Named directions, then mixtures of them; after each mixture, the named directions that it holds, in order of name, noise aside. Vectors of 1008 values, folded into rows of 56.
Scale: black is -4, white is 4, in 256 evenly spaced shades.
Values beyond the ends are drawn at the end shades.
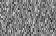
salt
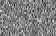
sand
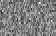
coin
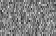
coin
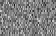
sand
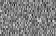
sand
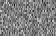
sand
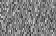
salt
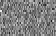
coin, sand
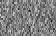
salt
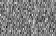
salt, sand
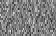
salt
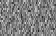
coin, salt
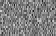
sand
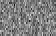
coin, sand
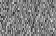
salt
